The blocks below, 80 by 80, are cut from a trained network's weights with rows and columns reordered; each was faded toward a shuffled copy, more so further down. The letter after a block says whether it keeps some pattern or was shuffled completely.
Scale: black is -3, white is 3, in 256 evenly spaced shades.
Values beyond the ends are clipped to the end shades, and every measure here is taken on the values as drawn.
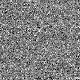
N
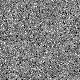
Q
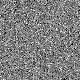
Q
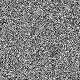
Q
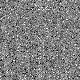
N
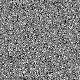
N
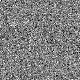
N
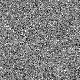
N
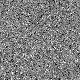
Q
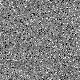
Q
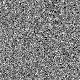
N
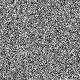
Q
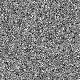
Q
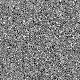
N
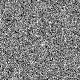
Q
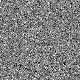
Q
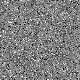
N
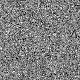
N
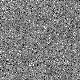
N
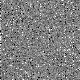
N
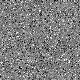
N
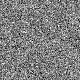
Q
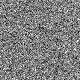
N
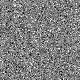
Q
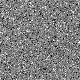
Q
